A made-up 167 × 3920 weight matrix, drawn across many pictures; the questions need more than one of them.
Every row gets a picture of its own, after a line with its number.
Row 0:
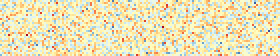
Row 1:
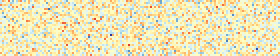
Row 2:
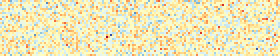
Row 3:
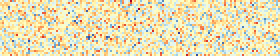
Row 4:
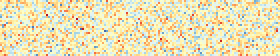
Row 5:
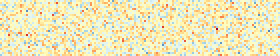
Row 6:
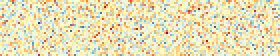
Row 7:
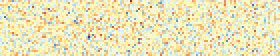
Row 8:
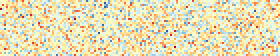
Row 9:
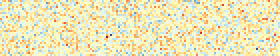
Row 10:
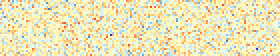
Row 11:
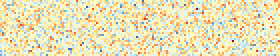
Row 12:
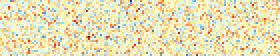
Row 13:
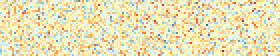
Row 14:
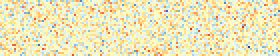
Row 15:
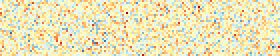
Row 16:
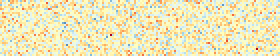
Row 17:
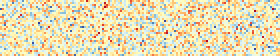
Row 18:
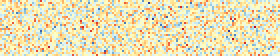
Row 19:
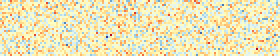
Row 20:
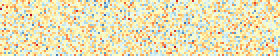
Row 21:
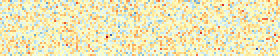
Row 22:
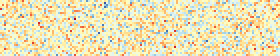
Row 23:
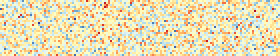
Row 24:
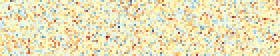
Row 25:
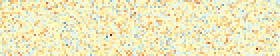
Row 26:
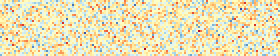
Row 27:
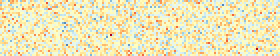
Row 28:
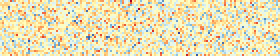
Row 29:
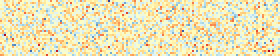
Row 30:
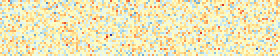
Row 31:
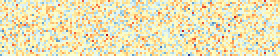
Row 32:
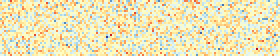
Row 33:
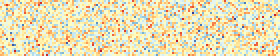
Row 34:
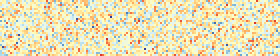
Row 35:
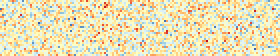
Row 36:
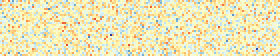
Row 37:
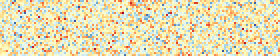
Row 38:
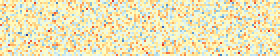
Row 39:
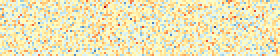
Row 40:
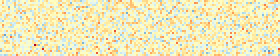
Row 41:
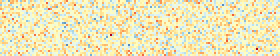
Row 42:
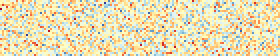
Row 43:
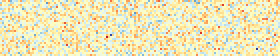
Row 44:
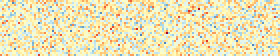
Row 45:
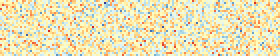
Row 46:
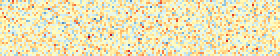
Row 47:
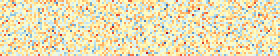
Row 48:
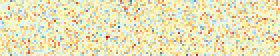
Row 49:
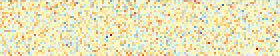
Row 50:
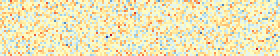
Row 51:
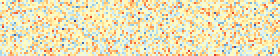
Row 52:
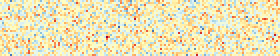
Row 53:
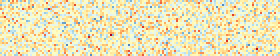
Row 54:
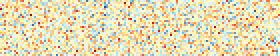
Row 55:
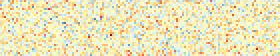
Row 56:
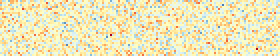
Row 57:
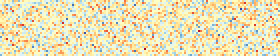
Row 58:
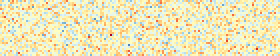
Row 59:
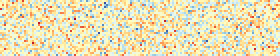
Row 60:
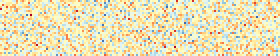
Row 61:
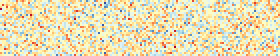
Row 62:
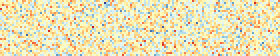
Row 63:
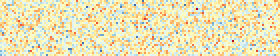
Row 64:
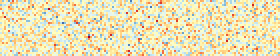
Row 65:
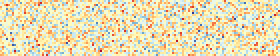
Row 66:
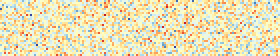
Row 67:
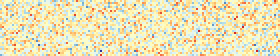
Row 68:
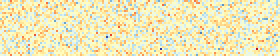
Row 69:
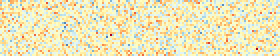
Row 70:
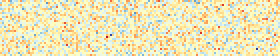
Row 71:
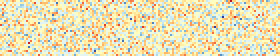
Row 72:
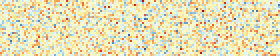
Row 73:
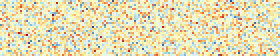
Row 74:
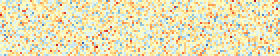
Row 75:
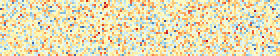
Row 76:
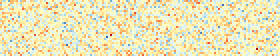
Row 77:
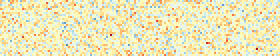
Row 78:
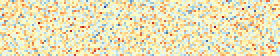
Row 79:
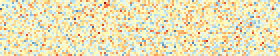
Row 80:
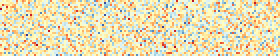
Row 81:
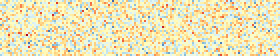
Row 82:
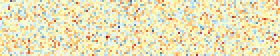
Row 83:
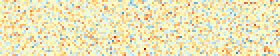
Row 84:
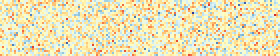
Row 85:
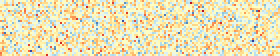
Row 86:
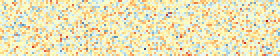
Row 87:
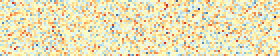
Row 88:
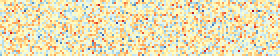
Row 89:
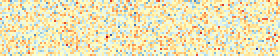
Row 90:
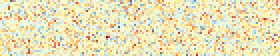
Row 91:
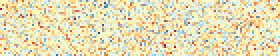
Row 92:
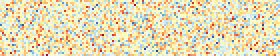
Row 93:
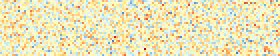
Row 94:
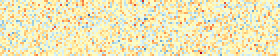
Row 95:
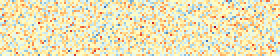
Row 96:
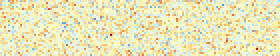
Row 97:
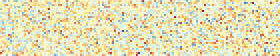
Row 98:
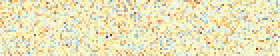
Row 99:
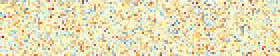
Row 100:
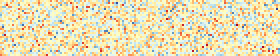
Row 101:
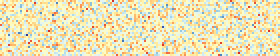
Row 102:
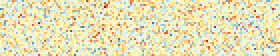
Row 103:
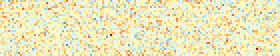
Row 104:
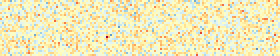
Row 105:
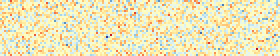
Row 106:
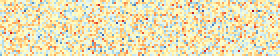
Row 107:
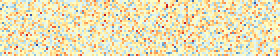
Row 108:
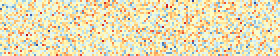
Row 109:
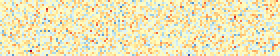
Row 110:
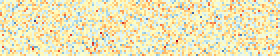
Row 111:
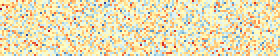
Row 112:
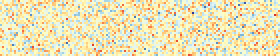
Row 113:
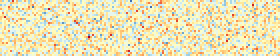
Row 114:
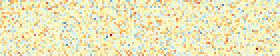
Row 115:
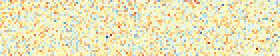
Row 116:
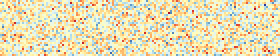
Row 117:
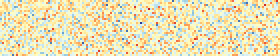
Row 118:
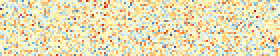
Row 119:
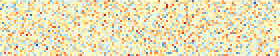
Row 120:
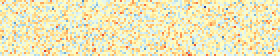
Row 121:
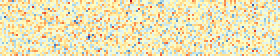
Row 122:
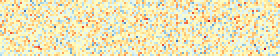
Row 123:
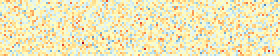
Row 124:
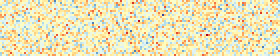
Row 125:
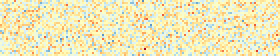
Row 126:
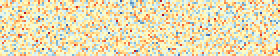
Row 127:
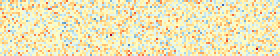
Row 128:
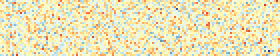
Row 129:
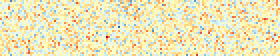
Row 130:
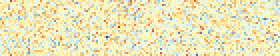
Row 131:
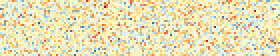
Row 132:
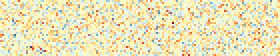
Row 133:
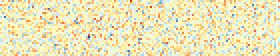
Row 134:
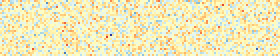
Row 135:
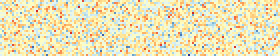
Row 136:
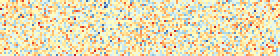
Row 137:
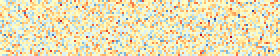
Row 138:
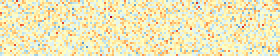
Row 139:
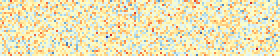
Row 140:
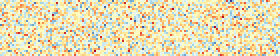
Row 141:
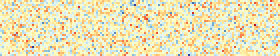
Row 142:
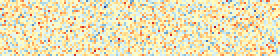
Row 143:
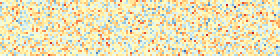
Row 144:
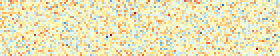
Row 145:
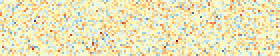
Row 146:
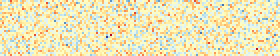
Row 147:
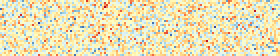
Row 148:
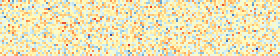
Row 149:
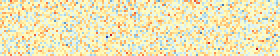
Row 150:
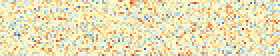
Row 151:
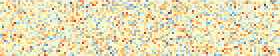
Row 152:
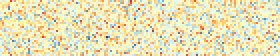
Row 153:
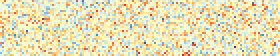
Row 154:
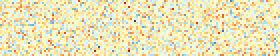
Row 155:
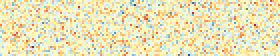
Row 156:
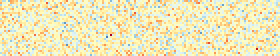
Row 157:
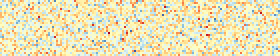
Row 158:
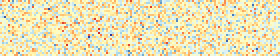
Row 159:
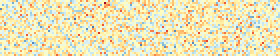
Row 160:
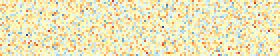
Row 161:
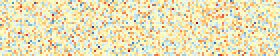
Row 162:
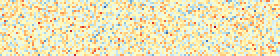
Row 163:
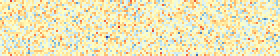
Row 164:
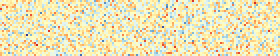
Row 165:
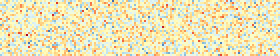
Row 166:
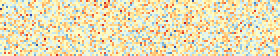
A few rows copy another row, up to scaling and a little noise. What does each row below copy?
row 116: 151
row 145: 110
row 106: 88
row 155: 141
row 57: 26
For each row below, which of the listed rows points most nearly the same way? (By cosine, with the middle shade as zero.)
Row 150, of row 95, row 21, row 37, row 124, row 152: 37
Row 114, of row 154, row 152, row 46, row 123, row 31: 46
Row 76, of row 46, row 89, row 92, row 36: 46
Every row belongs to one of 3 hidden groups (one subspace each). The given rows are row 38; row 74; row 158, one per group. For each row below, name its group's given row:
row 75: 38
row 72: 74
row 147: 38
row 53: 158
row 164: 38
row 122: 74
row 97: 74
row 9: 158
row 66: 38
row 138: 74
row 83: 74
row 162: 38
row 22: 38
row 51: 74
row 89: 158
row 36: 158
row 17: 38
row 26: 74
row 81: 38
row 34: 74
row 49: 158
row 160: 38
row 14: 74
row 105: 158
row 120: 74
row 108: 38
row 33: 74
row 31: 74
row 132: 74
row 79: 38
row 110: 74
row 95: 38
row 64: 158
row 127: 158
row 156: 158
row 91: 38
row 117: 74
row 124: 74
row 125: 74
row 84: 74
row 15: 74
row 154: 38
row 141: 74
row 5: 38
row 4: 74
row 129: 158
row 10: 158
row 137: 74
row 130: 158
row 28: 158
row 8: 38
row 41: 158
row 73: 38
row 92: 74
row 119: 38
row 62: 38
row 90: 158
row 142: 38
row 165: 38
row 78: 38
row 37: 74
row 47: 38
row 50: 158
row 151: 74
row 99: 74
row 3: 158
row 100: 74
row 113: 158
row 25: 158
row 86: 74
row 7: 158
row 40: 74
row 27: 158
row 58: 158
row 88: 74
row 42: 38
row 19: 158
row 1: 158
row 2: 158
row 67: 74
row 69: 158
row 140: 38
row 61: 38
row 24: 158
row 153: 74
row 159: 38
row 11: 74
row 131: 38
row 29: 74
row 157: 74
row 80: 38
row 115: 158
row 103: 158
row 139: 158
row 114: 158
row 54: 38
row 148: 158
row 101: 38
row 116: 74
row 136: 38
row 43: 158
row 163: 158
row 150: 74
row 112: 74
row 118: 38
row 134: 158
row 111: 38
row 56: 158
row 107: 38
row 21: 158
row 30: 158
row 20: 38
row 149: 158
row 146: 158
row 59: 38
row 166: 38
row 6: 38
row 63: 74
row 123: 74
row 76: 158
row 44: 38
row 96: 158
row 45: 38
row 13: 74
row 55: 158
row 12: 158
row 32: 158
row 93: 74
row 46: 158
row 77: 158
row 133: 158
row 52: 158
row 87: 38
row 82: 158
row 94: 74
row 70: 158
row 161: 38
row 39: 38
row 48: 158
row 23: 38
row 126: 74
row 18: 74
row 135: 74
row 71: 38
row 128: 74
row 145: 74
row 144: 158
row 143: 74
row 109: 74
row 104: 158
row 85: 74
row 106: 74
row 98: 158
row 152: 158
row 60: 38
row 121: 158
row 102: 38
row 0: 38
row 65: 74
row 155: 74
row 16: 158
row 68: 158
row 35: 38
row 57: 74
